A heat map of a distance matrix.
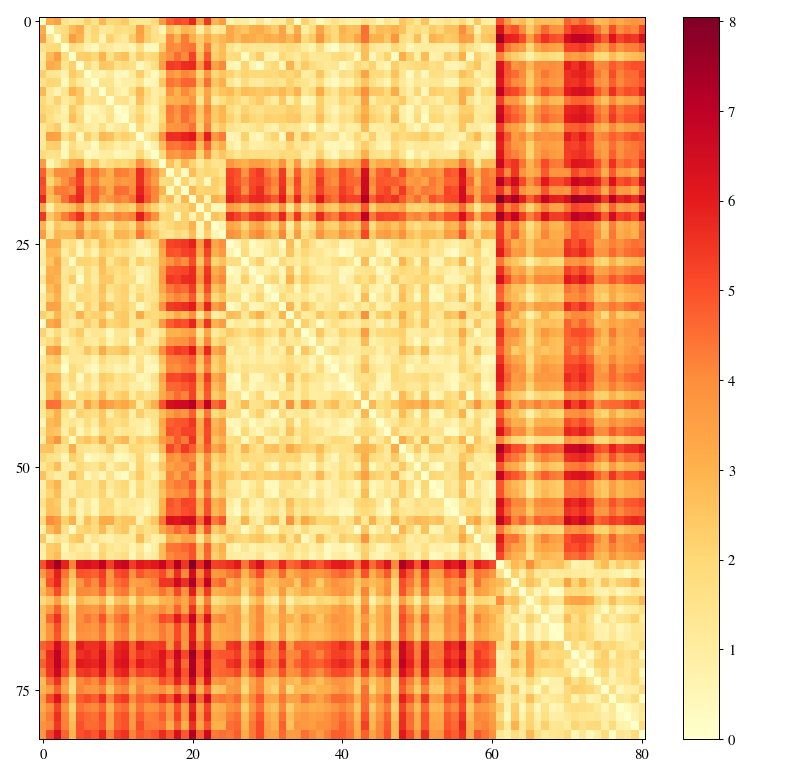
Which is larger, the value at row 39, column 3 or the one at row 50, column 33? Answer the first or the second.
the second
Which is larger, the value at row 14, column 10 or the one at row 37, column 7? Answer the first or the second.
the second
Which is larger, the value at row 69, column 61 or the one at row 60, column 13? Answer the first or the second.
the first
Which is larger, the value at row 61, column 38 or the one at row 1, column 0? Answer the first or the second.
the first
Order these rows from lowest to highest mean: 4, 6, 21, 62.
4, 6, 21, 62
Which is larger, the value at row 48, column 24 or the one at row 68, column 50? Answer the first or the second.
the first
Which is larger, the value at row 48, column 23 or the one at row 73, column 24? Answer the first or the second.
the second
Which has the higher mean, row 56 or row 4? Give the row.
56
